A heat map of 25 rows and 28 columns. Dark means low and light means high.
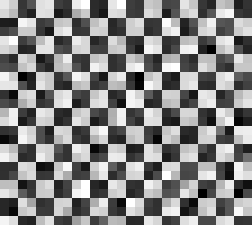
Mirror symmetry: none. Slope: none. Seam: none. Average level on the scale: 50%. Histogram: two levels. Grain: checkered.
